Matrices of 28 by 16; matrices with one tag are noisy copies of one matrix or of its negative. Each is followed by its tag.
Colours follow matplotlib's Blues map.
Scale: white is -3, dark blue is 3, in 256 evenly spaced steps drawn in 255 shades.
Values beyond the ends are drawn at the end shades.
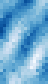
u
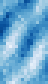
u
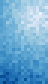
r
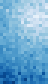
r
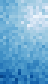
r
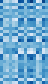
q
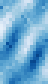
u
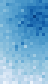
r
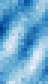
u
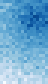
r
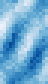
u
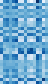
q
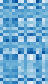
q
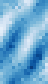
u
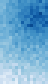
r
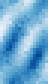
u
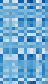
q
